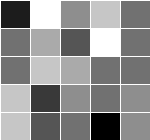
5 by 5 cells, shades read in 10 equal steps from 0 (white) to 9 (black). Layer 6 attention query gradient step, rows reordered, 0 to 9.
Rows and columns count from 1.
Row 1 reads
8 0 4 2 5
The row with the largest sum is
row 5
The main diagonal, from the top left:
8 3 3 5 4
